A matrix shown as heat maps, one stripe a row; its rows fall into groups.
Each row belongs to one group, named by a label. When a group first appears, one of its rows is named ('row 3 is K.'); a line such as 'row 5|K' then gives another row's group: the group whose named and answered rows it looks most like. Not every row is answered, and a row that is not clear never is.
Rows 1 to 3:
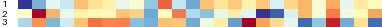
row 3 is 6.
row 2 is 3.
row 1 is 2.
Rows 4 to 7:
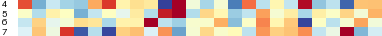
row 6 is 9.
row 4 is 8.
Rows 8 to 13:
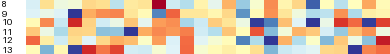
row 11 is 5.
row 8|9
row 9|6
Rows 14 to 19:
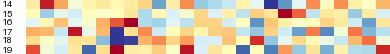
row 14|3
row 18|5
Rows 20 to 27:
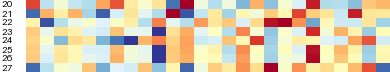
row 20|8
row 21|2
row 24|5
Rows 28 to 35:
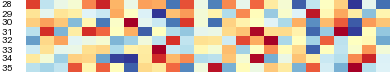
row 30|3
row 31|6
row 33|9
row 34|5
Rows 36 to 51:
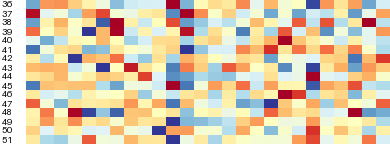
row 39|8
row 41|2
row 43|3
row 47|8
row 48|2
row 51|8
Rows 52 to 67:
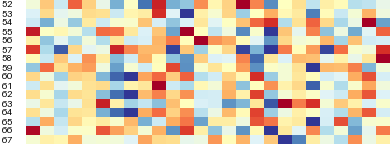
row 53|9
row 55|8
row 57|8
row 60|5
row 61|9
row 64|5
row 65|6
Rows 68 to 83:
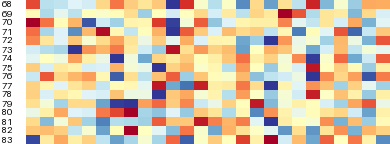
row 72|8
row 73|6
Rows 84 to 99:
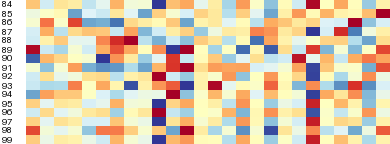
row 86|2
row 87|6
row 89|8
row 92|9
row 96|9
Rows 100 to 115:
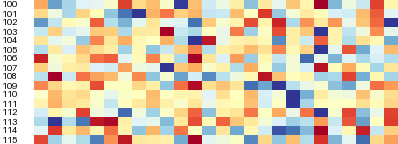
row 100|8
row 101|5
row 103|9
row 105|6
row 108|6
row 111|3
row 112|6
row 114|3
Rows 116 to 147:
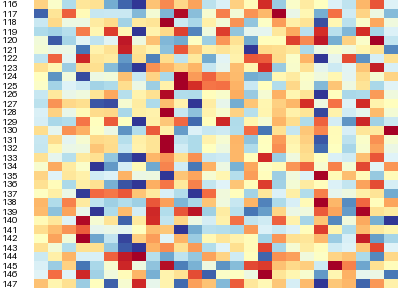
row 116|5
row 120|8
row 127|2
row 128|9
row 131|9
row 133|5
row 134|2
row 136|5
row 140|2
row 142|2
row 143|5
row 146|6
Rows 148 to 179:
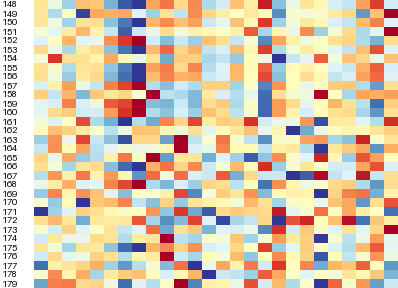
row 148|5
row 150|5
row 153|5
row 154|3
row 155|5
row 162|3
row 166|5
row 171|2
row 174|9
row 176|9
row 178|6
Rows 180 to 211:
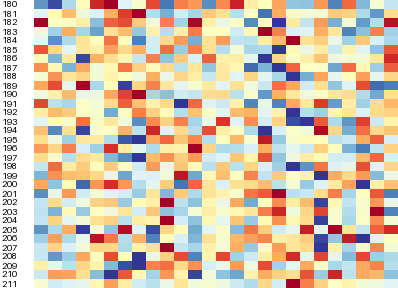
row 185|8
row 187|8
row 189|2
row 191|8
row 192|3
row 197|5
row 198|3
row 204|9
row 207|9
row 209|5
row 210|2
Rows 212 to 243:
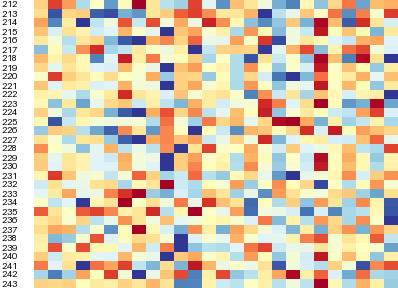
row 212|3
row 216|5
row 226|2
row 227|5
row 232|9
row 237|3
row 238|8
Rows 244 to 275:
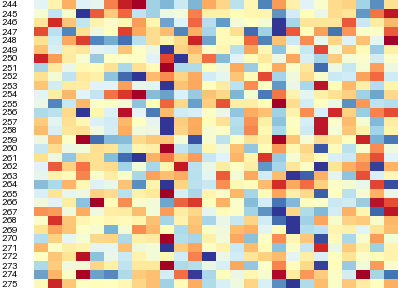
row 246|3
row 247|8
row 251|9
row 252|5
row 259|2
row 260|9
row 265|9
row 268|3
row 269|3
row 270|9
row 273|9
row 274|2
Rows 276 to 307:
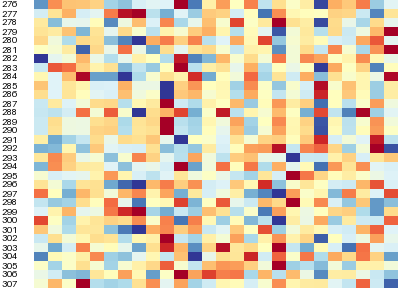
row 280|5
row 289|9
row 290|9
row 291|8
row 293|3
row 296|5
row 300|8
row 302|9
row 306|6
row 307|2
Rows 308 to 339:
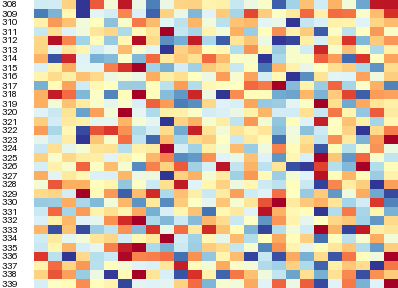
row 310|3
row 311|9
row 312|3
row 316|3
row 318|3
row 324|9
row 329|2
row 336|8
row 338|3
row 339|6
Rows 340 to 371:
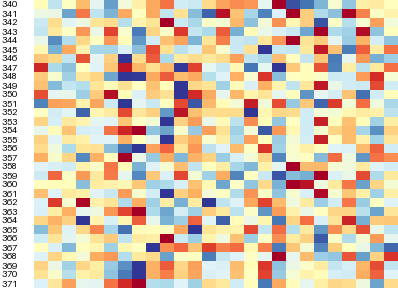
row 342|9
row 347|8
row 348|5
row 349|8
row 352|6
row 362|6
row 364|3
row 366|9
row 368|6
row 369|5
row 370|5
